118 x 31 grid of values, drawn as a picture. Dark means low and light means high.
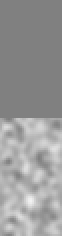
The table splits into 2 rows of 1 panel. Panel 1,1: middling, flat. Panel 2,1: high, blotchy.
